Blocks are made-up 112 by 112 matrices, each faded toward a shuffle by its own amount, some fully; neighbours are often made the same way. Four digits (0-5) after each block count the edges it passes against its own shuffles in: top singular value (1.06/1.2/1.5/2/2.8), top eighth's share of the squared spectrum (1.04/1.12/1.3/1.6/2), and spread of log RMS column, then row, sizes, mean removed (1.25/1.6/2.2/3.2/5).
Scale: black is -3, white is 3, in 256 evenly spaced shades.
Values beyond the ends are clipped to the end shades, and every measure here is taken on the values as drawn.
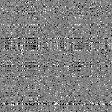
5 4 2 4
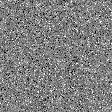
0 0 0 0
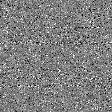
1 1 0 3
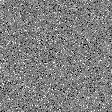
0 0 0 0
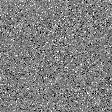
0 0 0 1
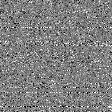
2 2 0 3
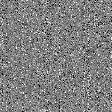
1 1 2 0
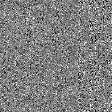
1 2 3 0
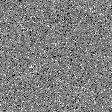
0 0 0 0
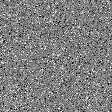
0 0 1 0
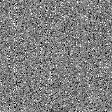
1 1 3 0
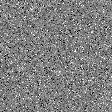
0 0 0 0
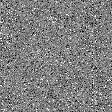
1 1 2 0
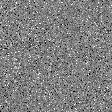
0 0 0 0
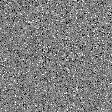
0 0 1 0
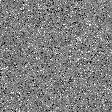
0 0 0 0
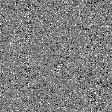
1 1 2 0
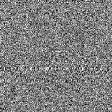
4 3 2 2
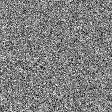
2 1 0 0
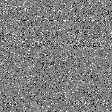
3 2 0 2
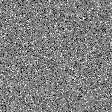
1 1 0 0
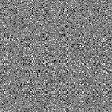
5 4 3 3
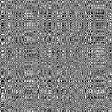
5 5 4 4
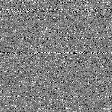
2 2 0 3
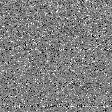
1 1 0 2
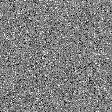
2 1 1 0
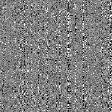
4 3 4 1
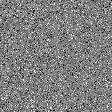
2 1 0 0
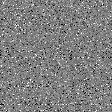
1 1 0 2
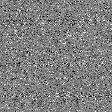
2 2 0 3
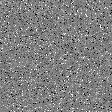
0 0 0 0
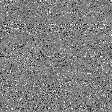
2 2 0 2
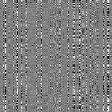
5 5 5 2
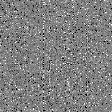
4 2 2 0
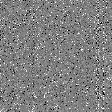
3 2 2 0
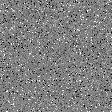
2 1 0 0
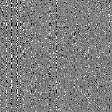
5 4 3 2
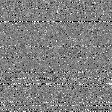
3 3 0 4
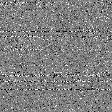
2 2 0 3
